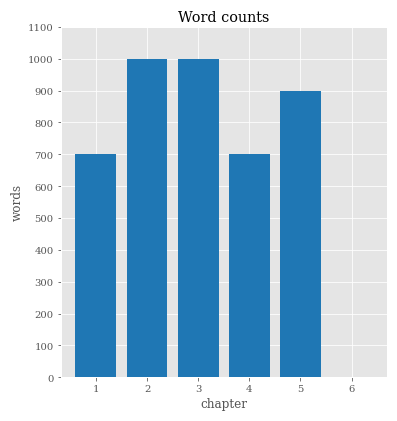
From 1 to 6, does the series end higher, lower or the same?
lower
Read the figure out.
Title: Word counts
x-axis: chapter, ticks 1 2 3 4 5 6
y-axis: words, ticks 0 100 200 300 400 500 600 700 800 900 1000 1100
Values:
700 1000 1000 700 900 0
